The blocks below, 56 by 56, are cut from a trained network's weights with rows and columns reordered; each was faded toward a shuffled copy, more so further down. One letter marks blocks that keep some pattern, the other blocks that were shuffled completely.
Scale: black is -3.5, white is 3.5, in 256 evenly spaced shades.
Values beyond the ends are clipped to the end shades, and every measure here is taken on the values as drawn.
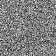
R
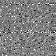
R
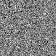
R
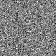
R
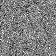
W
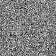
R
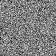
W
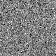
W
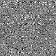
R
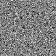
R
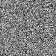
R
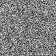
W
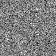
R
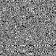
R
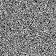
W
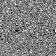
R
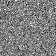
W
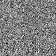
R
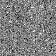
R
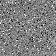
W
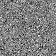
W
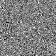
R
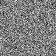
W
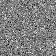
W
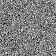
W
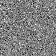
W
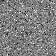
W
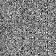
R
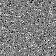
W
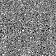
R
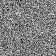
W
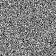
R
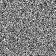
W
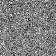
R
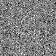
R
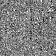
R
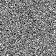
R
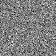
R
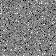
W
